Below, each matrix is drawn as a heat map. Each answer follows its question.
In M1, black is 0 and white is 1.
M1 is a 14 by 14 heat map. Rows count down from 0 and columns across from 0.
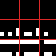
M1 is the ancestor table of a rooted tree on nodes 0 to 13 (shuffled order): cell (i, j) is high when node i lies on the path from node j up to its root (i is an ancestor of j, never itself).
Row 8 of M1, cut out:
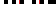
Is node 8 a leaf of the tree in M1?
no
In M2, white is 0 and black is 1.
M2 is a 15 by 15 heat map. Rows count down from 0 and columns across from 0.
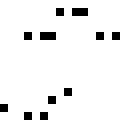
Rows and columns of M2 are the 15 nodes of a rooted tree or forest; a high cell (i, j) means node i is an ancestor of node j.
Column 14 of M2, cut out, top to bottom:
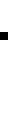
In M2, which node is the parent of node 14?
4
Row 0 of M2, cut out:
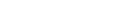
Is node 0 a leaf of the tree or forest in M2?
yes
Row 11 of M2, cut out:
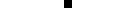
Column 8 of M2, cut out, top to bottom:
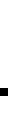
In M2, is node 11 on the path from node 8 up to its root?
yes
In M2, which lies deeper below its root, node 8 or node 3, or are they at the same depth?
node 3
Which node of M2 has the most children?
1
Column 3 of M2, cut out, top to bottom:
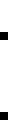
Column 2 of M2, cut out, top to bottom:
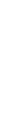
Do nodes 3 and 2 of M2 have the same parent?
no
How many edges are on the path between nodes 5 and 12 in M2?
3
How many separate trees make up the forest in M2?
5
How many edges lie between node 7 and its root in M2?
1
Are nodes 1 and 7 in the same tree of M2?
yes
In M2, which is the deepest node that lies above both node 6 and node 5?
4
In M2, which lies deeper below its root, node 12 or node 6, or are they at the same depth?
node 6
